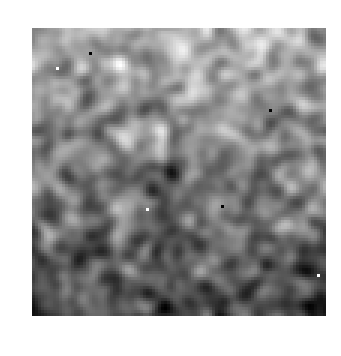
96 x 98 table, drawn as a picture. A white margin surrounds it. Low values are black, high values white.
The histogram is bell-shaped. Six lone cells stand out: three far higher and three far lower than their neighbours. No regular stripes run through it. Values rise toward the top. The texture is blotchy. No row or column stands out.
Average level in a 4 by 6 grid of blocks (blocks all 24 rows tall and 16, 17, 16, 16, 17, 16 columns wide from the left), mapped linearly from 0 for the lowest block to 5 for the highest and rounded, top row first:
444554
333333
221223
111110
